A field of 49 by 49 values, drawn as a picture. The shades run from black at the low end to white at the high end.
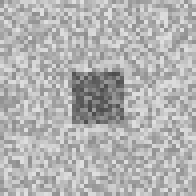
An odd patch, lower than its surroundings, sits in the centre. Overall the values sit about 70% of the way up the scale. The ninth with the lowest average is the centre.
